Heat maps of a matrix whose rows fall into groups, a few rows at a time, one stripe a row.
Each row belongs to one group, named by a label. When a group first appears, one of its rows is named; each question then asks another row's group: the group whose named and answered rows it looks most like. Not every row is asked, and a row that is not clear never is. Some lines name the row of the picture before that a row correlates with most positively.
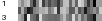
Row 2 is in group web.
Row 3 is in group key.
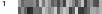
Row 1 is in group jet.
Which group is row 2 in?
web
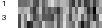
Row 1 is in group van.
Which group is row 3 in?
key
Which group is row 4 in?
web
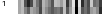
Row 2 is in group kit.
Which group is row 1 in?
kit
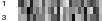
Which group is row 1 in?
key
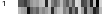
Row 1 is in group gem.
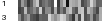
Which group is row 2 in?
jet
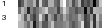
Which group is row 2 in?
web
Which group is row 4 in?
van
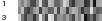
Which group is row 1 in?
van
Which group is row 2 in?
kit
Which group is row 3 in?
van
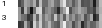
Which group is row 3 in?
jet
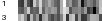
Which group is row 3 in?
kit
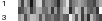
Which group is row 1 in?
key
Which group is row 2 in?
key
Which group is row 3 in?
kit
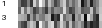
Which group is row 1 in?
gem
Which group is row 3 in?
jet
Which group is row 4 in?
gem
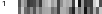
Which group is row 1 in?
web
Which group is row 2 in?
web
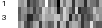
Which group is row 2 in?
web
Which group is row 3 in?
web
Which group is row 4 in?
kit
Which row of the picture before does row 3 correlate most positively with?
1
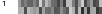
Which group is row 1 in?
jet
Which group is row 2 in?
kit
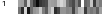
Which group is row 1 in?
van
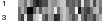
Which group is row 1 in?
van
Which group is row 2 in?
web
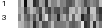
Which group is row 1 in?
van
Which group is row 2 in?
kit
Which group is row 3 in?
kit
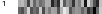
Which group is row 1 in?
jet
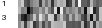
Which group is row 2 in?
jet
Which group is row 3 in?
gem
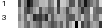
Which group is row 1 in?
web
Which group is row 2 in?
kit
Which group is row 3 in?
van
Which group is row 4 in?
kit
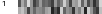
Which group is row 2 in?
jet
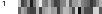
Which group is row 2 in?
web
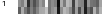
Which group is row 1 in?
jet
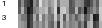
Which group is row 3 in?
jet
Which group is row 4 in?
jet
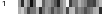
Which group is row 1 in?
key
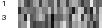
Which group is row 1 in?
kit
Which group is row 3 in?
key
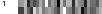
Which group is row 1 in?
jet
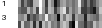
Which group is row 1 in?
gem
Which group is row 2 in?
gem
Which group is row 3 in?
jet
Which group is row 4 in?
web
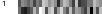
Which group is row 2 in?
gem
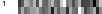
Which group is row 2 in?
kit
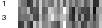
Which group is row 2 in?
van
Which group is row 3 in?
van
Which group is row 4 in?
gem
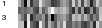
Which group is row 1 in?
key
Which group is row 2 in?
van
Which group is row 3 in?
key
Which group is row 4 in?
van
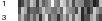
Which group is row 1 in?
gem
